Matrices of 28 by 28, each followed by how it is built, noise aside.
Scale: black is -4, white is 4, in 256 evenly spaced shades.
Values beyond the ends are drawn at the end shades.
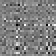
low rank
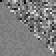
upper triangular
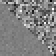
upper triangular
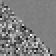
lower triangular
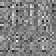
low rank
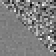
upper triangular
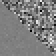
upper triangular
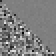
lower triangular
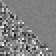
lower triangular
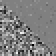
lower triangular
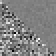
lower triangular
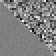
upper triangular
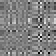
low rank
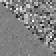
upper triangular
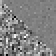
lower triangular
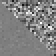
upper triangular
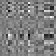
low rank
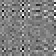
low rank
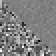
lower triangular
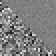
lower triangular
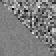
upper triangular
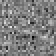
low rank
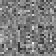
low rank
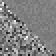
lower triangular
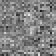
low rank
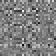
low rank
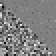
lower triangular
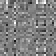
low rank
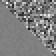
upper triangular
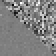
upper triangular
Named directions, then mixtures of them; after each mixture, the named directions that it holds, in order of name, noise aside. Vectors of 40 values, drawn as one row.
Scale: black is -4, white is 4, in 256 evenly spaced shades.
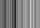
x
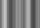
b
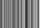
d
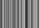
d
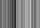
b, x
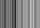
x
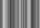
b, d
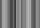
b, x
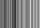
d, x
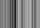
b, x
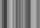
b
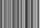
d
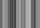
b, x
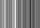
x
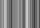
b, d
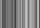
d, x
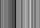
b, x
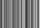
d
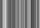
b, d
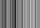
x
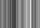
b, x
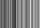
d, x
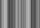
b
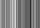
b, x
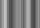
b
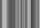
b, d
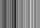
x
